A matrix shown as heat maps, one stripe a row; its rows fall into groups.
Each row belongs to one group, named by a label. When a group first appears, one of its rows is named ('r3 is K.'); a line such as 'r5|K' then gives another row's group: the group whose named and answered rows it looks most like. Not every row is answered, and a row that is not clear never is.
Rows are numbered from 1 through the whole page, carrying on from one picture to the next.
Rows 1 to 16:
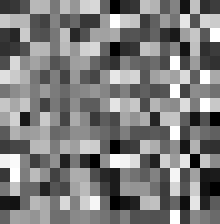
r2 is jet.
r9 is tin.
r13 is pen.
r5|pen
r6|jet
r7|pen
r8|jet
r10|pen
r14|pen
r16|pen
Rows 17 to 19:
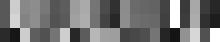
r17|pen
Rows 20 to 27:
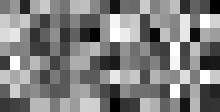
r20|tin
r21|jet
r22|jet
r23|pen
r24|pen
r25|jet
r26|pen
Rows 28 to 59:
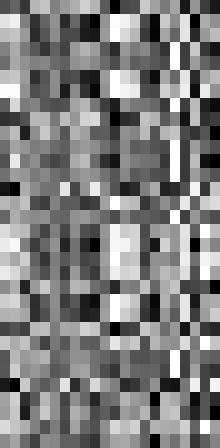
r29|jet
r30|jet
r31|pen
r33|jet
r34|jet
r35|pen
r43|pen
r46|jet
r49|jet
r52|jet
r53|pen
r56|tin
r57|tin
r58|jet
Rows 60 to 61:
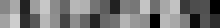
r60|tin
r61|tin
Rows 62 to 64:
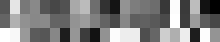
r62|pen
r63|pen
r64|jet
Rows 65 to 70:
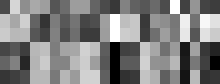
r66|jet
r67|jet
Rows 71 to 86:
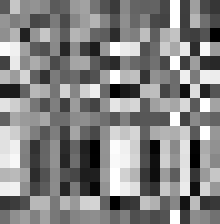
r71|pen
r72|pen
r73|tin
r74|jet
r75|pen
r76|jet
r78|jet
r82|jet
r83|jet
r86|pen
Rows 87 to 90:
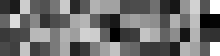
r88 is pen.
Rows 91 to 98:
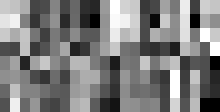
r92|jet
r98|pen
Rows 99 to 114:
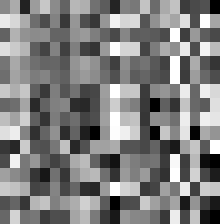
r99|tin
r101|pen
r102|jet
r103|pen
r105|jet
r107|jet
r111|pen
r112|jet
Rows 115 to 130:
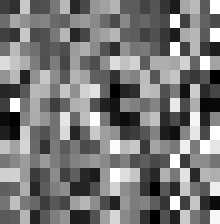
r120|tin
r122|pen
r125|jet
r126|pen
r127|jet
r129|pen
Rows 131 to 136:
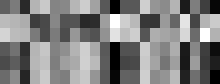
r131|tin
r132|jet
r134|tin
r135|tin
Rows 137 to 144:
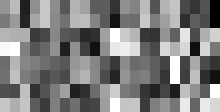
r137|tin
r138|tin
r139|jet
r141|pen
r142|pen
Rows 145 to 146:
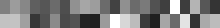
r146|jet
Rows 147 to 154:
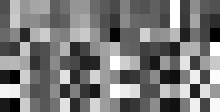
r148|pen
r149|tin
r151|jet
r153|jet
